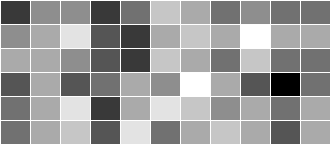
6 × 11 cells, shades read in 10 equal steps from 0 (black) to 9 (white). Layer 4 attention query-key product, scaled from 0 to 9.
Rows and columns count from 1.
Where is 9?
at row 2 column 9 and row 4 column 7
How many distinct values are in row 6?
5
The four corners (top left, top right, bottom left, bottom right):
2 4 4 6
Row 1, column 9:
5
